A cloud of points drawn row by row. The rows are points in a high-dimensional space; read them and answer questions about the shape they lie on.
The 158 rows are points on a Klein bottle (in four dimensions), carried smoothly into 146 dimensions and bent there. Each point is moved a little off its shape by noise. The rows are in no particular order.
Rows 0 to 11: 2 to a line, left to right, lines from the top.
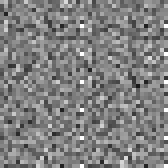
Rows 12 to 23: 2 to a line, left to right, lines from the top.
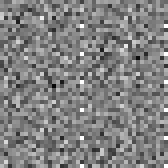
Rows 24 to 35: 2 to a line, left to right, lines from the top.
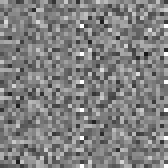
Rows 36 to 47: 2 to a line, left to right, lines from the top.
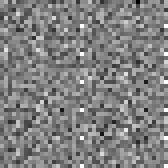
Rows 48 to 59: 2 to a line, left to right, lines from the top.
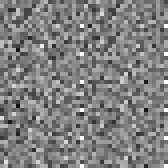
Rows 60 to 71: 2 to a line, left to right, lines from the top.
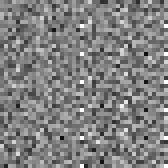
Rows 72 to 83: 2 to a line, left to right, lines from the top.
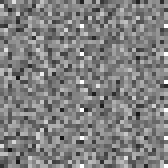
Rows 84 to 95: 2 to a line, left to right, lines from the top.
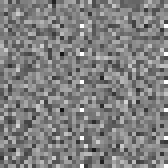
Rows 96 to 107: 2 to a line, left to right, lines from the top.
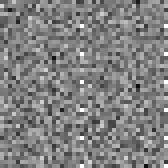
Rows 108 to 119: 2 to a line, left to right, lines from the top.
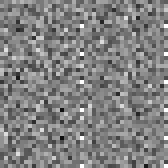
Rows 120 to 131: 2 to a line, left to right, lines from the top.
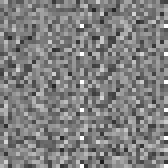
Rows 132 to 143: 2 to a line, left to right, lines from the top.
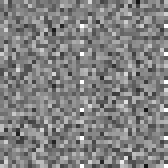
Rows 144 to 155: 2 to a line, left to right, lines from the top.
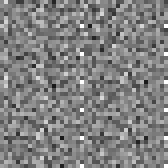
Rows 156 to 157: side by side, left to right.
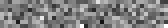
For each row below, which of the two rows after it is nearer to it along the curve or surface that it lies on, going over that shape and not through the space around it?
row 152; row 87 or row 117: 87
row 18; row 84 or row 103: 103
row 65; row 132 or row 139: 139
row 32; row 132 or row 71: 71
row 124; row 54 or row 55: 54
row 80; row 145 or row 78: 78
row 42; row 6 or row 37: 6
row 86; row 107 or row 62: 107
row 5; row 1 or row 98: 98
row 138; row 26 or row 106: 26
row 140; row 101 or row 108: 108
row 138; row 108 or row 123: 123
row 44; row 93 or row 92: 93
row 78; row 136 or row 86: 86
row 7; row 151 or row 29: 151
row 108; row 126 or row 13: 13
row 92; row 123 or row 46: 123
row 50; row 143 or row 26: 143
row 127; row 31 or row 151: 151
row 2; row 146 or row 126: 146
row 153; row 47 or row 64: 64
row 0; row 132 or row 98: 98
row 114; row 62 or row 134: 134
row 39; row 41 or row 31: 41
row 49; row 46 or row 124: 124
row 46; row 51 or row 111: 111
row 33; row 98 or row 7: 7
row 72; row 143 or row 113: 113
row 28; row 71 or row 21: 21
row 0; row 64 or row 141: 141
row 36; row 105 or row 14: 105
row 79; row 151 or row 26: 26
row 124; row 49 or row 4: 49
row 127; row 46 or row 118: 118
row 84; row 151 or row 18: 151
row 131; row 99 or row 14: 14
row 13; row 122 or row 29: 122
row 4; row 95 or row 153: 95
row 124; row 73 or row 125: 73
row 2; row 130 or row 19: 130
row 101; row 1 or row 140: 140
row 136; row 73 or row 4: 73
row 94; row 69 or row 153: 153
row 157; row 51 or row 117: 51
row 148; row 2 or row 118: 2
